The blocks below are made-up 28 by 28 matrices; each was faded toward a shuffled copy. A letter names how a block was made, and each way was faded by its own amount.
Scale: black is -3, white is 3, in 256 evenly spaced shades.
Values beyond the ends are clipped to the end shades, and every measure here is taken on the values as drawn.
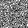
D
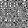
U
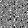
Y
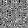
U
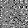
U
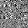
U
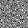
U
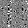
Y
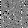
Y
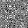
U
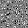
Y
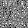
Y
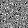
D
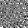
U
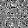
U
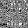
U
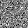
D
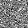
D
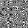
U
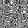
U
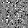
Y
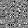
U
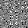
Y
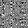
Y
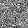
D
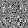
Y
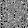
Y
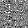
Y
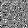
Y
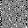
Y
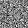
D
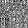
U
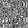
Y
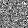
D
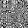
U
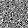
D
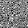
U
